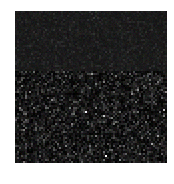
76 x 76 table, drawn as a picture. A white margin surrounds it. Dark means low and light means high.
Mirror symmetry: none. Grain: fine. Seam: horizontal, 40% of the way down, the top part calmer. Average level on the scale: 10%. Histogram: skewed, a long tail of high values.
